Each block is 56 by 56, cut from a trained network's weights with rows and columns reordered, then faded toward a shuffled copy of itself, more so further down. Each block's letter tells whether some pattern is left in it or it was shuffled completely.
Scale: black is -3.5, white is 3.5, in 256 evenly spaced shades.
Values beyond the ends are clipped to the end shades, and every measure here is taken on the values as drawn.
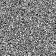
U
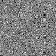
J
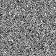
U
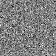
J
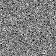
U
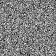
U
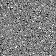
U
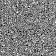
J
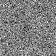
U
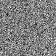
U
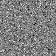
U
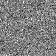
U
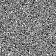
U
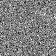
U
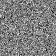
U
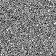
U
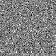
J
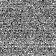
J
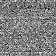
J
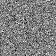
U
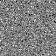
J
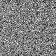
U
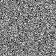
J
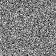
U
